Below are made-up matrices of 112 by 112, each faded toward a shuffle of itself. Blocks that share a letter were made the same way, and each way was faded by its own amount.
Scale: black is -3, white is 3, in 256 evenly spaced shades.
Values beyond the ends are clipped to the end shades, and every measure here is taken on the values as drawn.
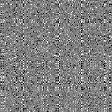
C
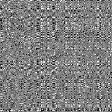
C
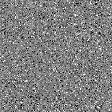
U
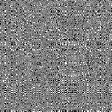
C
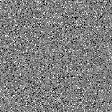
U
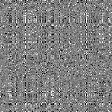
C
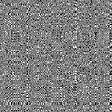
C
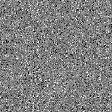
U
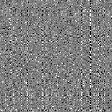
C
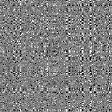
C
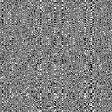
C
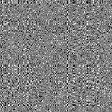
C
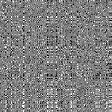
C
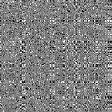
C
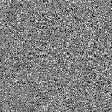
U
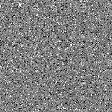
U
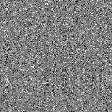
U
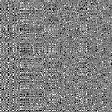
C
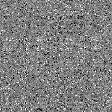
U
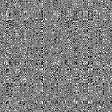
C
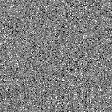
U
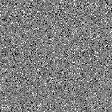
U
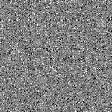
U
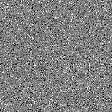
U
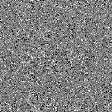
U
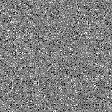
U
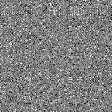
U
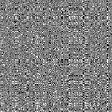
C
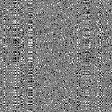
C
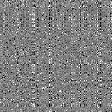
C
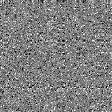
U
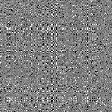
C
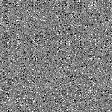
U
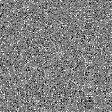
U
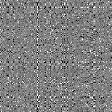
C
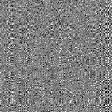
C
